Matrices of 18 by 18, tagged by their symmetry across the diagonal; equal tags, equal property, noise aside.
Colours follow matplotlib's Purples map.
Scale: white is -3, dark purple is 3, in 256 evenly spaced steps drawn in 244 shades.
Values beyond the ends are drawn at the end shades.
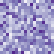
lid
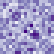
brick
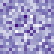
brick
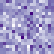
lid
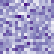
lid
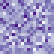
brick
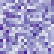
lid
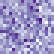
lid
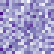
lid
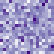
lid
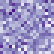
brick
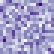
brick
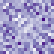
brick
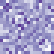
brick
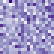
lid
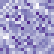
brick
